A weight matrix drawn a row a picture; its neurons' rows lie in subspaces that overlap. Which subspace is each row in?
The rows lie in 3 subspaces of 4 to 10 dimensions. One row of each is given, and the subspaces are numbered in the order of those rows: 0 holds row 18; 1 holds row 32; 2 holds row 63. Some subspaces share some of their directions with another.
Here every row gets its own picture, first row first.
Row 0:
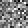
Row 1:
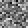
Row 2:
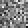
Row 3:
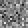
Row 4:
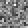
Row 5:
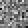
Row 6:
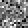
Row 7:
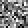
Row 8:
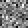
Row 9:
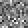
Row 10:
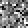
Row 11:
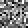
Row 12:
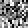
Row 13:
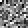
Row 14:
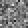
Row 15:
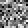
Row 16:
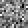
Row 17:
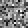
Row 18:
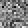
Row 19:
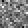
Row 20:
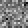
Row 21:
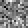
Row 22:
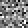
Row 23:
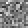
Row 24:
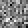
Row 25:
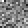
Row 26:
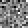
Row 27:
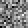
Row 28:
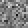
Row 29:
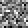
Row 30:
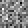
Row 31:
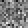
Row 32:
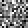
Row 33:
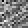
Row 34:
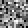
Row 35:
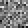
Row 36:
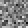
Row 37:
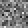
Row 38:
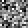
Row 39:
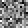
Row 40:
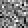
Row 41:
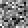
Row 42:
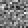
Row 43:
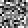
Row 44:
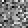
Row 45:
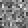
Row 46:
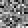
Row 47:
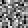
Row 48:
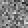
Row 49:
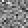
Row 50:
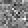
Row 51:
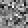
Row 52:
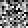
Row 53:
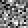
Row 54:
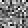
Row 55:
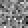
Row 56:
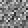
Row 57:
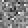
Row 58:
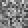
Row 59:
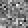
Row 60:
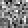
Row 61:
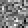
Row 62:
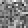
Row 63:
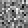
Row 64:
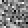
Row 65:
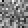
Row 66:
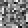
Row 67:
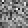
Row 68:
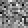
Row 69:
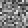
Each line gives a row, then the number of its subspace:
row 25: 1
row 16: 2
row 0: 1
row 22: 1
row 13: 2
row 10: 2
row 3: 2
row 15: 1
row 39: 1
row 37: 1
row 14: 1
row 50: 1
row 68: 2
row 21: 2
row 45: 0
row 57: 1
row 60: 2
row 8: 2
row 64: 1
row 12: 2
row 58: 1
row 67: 1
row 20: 1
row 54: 1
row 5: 1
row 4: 2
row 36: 1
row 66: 1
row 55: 1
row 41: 1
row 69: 0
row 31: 2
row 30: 2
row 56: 1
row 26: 1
